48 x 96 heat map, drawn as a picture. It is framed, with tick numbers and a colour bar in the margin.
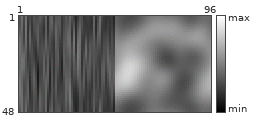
The table splits into one row of 2 panels. Panel 1,1: low, streaked downward. Panel 1,2: middling, smooth, strong in contrast.
